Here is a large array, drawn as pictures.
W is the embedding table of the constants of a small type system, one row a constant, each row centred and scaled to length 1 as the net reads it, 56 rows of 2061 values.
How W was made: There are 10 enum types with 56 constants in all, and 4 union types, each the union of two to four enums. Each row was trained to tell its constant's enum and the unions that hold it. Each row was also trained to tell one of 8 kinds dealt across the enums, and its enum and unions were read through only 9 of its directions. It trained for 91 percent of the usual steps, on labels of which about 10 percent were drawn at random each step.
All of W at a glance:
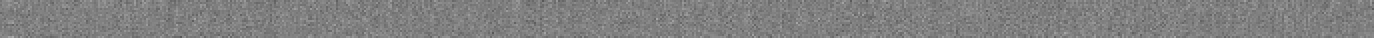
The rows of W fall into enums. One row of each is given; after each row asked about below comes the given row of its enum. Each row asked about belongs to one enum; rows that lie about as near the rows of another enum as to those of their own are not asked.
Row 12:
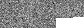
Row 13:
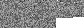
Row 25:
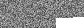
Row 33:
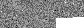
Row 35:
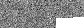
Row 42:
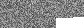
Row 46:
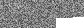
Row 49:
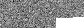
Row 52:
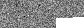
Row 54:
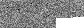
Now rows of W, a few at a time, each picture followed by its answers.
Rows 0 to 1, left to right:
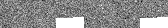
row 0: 33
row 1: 46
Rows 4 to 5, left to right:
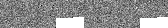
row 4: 35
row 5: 52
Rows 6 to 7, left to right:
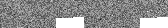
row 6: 46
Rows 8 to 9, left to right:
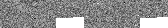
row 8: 33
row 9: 35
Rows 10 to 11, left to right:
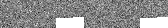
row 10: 25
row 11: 46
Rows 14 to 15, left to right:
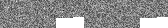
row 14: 52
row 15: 25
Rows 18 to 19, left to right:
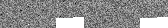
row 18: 52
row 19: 46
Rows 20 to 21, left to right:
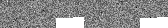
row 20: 52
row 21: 52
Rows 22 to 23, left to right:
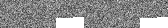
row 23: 25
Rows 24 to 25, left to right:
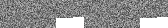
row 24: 46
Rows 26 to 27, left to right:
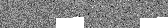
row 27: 25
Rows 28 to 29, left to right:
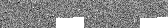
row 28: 42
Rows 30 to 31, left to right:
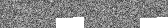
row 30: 33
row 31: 33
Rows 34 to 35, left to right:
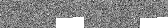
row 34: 54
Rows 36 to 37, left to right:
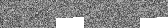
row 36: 13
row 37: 42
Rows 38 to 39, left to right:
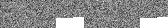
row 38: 25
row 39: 35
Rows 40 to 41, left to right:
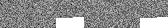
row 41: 46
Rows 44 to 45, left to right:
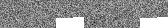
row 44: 52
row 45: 13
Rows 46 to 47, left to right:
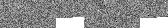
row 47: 12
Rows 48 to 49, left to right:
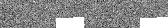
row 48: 25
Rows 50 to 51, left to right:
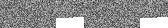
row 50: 42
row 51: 42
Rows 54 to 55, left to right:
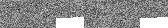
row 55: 33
